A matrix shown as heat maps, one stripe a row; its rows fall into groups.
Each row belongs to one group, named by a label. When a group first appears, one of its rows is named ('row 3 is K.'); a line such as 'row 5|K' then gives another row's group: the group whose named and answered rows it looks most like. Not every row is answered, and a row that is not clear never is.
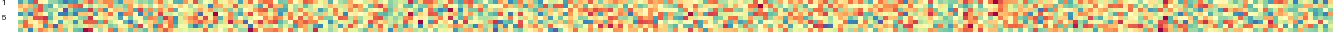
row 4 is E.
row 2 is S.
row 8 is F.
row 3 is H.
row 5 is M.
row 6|M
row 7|H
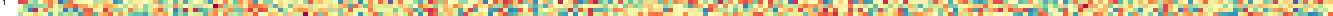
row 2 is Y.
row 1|S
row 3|E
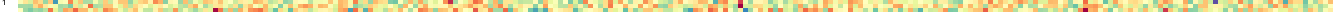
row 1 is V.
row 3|Y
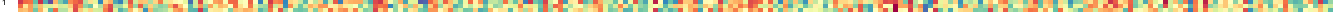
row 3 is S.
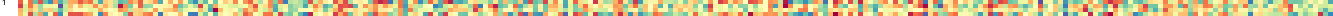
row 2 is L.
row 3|L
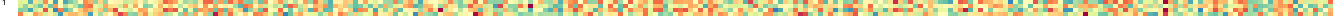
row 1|F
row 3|F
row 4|V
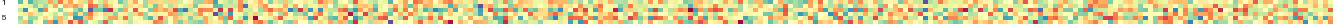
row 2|Y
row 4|L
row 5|F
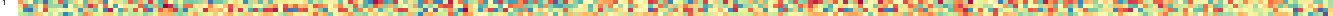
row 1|H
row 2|M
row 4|E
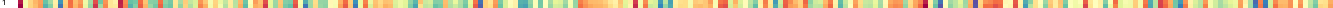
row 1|V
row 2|V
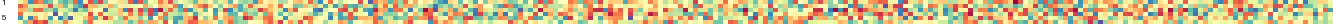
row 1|H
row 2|F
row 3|H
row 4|H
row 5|E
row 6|M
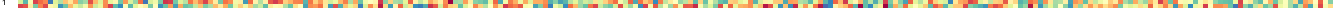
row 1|M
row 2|S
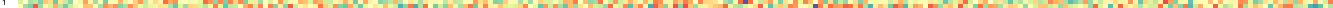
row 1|F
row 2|E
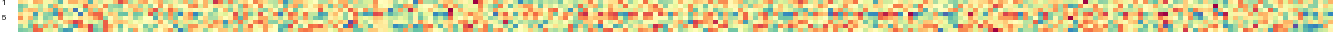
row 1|V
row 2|E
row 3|L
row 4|H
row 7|E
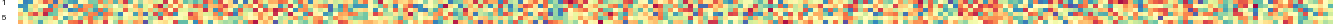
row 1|F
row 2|E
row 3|F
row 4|M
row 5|E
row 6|L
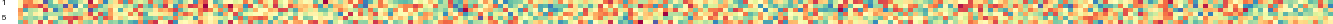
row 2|M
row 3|F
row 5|Y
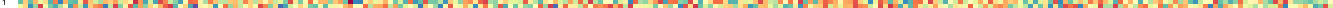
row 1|E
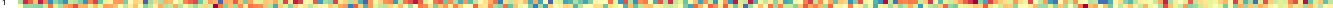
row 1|M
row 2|Y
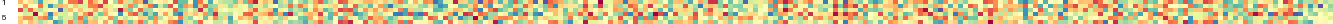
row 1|L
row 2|H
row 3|L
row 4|E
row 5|S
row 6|L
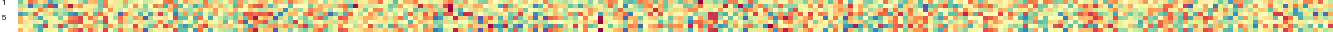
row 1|M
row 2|Y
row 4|E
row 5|L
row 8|L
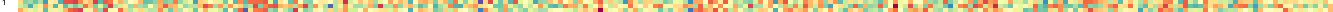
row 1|Y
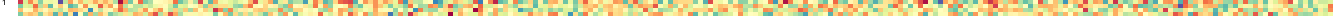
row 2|E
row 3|V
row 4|L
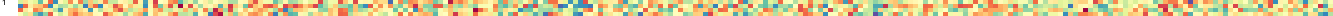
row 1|L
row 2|M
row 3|V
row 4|Y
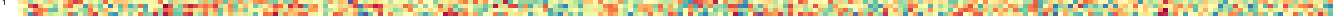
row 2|M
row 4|M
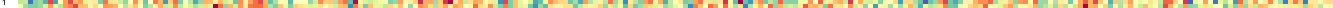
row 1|Y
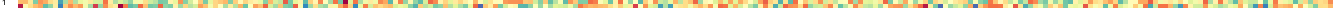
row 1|S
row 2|V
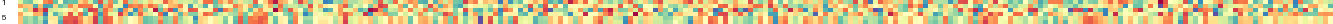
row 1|F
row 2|S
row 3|M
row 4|V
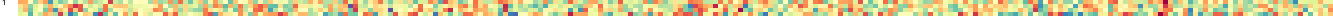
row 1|S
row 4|F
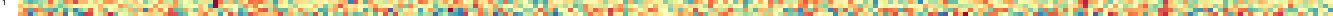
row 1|Y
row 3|H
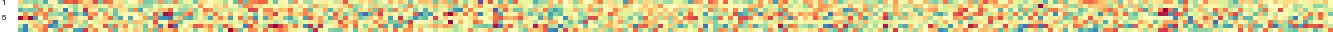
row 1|Y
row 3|F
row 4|M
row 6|L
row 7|M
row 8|F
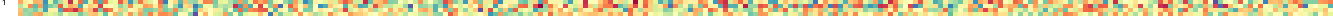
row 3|Y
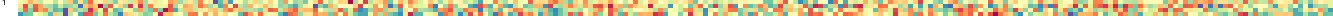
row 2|H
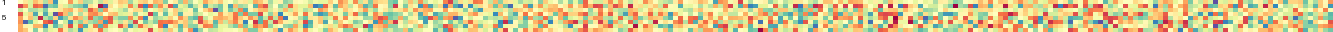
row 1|V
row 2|H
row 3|Y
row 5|S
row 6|F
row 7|V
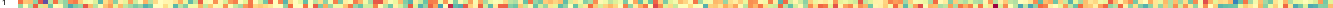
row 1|S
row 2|E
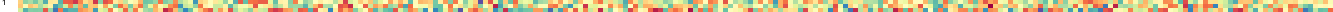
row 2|L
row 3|F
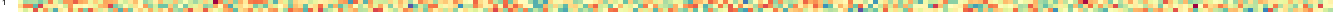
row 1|Y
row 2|S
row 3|M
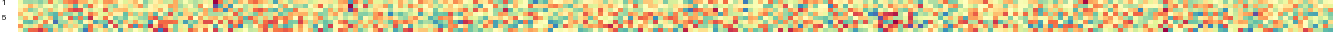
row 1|Y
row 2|L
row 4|H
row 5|M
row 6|F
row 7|H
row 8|M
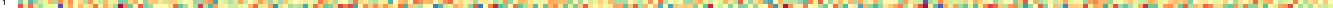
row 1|Y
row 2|L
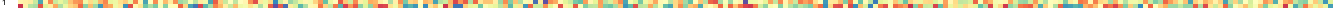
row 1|L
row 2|S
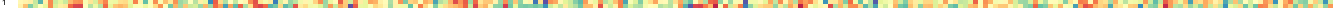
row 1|L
